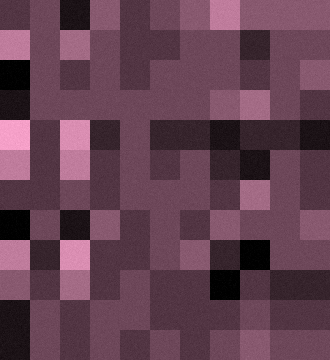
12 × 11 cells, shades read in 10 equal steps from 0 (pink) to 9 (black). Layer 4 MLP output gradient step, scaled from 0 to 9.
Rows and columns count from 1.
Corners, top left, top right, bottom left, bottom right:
6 4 8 5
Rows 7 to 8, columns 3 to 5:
5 6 5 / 8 4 6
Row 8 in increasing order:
4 4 4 5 5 5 5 6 6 8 9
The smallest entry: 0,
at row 5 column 1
